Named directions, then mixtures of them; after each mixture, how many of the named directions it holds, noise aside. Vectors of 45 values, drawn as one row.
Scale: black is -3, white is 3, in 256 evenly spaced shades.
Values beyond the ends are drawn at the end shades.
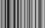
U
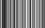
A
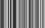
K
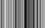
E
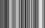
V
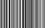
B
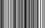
three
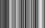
one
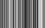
two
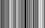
two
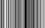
one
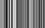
one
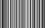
three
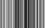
one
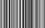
one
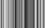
one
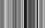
one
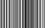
two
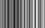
one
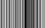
two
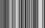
one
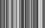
two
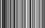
one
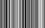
two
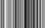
one
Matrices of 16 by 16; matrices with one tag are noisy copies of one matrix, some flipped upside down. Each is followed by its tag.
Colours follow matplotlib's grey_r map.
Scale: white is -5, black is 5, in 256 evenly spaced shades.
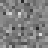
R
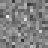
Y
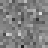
R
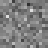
Y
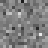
R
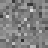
Y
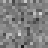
R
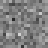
R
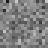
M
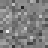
Y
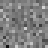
M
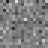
M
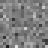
M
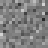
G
